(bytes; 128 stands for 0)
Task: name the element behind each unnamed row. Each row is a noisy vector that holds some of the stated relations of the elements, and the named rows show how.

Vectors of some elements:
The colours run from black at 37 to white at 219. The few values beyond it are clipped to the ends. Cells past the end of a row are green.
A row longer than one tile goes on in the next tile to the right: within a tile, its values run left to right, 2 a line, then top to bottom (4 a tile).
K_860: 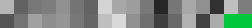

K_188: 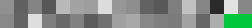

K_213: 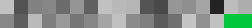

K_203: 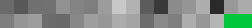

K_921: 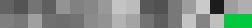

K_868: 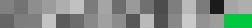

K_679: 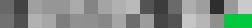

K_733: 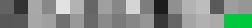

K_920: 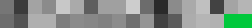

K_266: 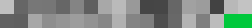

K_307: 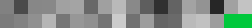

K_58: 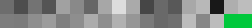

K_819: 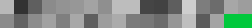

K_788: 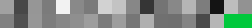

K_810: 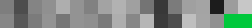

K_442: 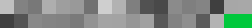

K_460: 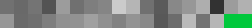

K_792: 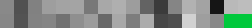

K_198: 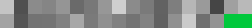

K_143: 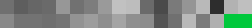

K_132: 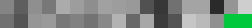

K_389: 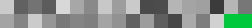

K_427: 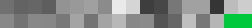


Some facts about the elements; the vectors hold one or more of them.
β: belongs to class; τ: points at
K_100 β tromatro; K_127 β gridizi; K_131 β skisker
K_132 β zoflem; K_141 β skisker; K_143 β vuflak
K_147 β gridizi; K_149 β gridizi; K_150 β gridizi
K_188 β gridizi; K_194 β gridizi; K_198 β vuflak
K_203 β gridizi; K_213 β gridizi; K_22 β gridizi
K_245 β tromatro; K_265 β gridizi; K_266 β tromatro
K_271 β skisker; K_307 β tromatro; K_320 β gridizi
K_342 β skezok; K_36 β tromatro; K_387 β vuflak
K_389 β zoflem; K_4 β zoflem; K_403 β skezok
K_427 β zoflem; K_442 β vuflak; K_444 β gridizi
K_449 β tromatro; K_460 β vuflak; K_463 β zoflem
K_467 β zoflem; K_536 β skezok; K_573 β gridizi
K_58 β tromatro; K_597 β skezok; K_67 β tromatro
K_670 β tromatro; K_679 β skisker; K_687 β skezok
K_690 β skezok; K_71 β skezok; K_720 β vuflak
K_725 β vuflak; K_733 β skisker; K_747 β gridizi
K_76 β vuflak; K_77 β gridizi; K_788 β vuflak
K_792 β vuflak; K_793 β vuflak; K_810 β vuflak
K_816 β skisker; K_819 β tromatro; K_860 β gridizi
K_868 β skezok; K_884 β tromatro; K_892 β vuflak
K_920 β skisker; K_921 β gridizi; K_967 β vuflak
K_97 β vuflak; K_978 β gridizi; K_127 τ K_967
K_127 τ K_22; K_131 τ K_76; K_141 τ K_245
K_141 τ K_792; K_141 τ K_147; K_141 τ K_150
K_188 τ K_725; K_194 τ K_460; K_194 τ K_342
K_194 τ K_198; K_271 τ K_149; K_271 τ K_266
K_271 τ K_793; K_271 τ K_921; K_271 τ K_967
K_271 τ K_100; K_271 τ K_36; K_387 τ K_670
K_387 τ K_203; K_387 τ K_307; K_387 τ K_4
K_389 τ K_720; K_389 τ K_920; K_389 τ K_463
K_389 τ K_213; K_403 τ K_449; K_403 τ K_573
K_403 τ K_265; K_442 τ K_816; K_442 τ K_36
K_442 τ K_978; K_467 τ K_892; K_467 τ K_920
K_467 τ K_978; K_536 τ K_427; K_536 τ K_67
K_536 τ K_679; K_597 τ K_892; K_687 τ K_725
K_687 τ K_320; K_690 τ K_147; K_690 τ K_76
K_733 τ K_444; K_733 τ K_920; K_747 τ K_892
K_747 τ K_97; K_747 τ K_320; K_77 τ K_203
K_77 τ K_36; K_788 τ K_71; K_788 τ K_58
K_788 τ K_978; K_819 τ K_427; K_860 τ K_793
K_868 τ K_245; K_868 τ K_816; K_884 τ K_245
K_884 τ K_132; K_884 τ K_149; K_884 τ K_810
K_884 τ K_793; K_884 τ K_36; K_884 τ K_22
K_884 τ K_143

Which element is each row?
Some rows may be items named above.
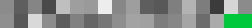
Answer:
K_188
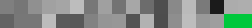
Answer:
K_868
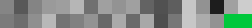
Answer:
K_245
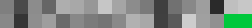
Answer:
K_725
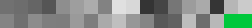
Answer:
K_427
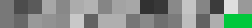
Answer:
K_536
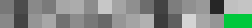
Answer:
K_725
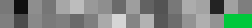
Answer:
K_127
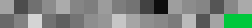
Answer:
K_77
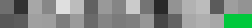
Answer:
K_733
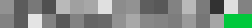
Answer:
K_188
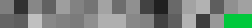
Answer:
K_271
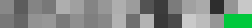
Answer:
K_132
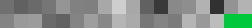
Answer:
K_203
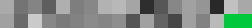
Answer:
K_463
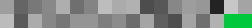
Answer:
K_720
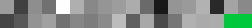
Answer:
K_467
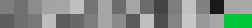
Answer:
K_868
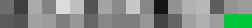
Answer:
K_733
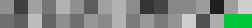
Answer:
K_978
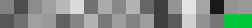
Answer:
K_141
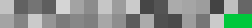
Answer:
K_389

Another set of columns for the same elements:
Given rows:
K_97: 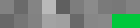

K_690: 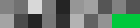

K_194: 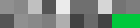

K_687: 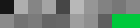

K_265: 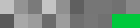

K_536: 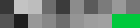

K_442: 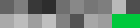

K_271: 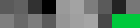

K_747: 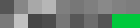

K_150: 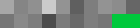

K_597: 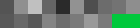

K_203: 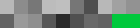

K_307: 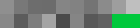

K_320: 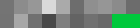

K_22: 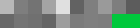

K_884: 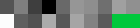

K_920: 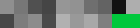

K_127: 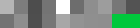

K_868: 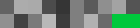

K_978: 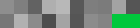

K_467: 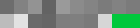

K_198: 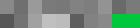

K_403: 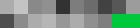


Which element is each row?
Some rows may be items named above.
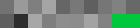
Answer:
K_71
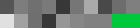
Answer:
K_860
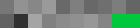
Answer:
K_71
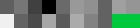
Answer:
K_884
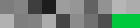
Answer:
K_36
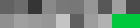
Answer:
K_788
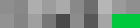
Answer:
K_4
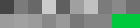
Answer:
K_725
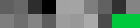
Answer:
K_271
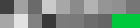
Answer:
K_188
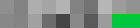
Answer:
K_4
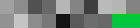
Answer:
K_77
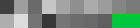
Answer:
K_188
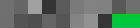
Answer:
K_141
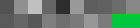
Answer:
K_597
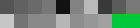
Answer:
K_793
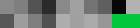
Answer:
K_733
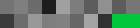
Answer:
K_816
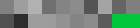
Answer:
K_342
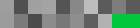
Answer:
K_76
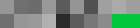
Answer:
K_387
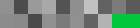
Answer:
K_76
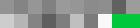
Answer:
K_389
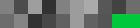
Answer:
K_131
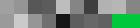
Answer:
K_77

